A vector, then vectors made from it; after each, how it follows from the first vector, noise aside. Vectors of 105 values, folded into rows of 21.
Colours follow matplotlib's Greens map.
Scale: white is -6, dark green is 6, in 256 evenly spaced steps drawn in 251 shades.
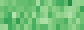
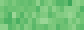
shrunk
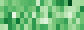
scaled up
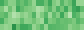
reversed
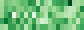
scaled up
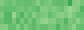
shrunk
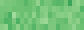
shrunk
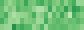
reversed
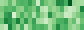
scaled up
